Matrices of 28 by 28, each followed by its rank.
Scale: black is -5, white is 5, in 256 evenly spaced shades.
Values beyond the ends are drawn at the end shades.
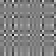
one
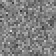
full rank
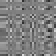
two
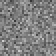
full rank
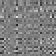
three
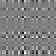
one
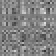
three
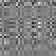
two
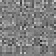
five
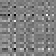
two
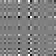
one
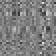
three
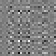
two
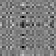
two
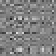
three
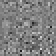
five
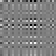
one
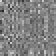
five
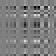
one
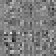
five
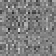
five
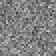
full rank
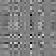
two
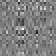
three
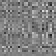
three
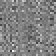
five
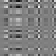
one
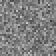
full rank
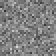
full rank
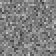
full rank
